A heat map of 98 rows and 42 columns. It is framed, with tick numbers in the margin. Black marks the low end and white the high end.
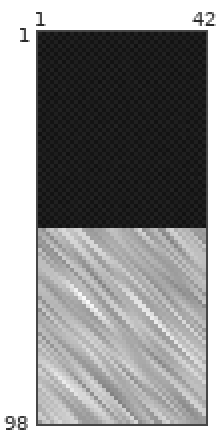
The table splits into 2 rows of 1 panel. Panel 1,1: very low, checkered, faint in contrast. Panel 2,1: high, slanting down to the right.
